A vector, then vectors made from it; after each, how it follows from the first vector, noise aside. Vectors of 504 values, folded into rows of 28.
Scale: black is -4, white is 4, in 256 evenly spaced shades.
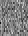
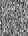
negated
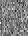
negated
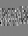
partly zeroed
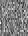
negated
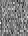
negated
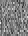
negated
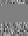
partly zeroed
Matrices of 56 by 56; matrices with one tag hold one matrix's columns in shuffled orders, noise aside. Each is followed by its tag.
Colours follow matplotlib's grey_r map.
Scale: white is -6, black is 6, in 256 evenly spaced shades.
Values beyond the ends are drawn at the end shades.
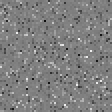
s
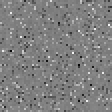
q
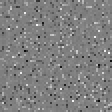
q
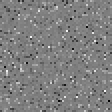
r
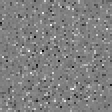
q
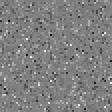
s
